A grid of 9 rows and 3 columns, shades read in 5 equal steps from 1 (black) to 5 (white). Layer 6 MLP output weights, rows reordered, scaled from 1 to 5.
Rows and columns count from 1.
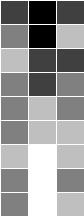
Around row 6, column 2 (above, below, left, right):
4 5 3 4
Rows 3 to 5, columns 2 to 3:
2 2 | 2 3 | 4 3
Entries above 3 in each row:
0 1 1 0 1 2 3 1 2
